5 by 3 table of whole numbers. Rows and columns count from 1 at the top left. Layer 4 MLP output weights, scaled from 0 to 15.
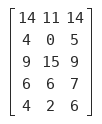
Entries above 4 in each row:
3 1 3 3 1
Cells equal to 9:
2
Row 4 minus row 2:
2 6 2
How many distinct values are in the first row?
2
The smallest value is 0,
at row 2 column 2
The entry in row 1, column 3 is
14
